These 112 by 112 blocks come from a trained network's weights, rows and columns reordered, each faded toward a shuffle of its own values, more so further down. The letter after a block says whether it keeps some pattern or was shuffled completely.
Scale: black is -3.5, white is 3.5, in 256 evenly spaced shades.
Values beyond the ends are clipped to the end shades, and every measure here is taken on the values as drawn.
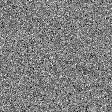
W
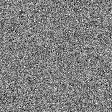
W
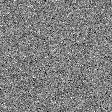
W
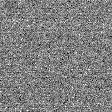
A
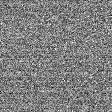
A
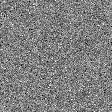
W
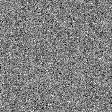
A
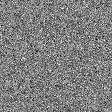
W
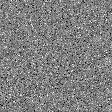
W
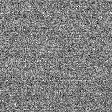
A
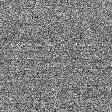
A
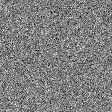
W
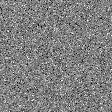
W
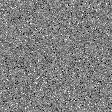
W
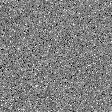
W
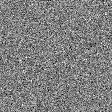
W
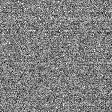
A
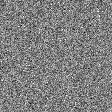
W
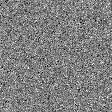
W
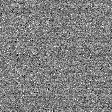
A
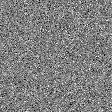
W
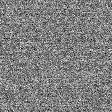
A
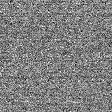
A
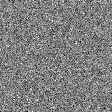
A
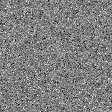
W
